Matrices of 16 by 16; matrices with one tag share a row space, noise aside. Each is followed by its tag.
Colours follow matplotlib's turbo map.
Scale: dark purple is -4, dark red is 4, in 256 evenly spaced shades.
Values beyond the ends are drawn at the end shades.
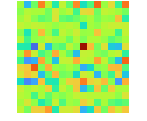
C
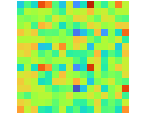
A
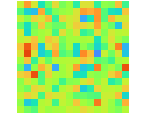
C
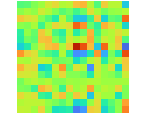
A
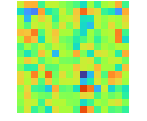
C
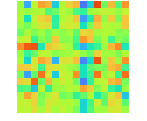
C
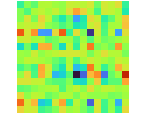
A
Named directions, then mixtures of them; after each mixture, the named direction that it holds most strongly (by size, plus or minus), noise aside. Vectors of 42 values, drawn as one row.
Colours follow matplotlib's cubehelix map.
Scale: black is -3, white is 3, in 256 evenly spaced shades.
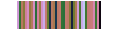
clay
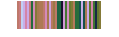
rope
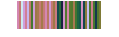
rope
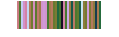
rope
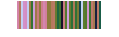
rope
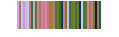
rope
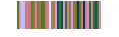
rope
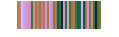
rope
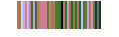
rope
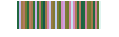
clay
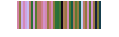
rope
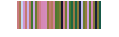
rope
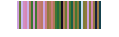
rope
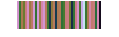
clay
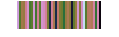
clay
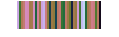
clay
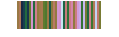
rope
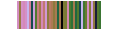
rope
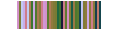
rope
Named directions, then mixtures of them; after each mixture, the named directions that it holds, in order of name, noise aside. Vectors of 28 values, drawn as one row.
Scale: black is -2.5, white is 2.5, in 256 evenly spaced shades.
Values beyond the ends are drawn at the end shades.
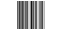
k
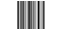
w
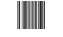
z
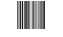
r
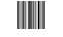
w, z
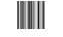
w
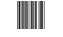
k, z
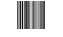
r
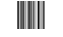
w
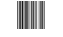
k, r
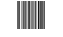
w, z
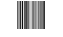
r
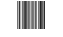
r, z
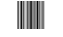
r, z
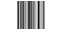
w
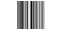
k, z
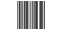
w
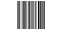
w, z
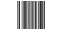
z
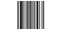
z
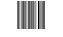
w, z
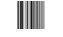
k, z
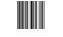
k
